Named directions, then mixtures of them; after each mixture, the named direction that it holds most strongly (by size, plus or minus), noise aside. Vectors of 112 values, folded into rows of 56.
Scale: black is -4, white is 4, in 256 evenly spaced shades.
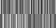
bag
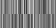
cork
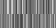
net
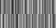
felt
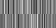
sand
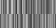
net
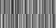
felt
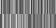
bag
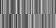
bag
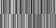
bag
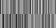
bag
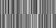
sand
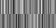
bag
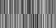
sand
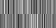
sand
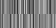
cork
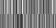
net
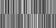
sand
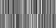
sand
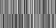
cork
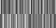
bag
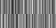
felt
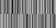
felt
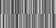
felt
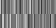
bag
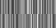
felt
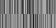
cork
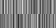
sand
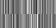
sand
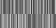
bag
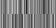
cork
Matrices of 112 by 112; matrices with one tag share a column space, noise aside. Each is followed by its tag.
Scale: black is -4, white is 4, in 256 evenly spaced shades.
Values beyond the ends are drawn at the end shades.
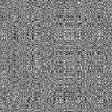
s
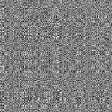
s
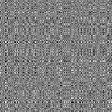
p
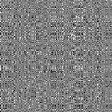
s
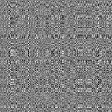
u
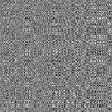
p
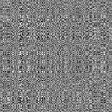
s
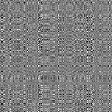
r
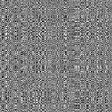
s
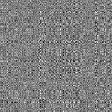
p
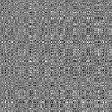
p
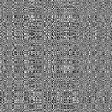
s
